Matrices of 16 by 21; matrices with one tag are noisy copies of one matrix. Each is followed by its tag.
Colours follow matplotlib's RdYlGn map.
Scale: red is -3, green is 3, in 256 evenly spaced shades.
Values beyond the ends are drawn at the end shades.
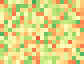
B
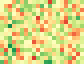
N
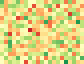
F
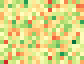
F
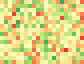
B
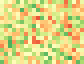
N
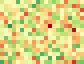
N
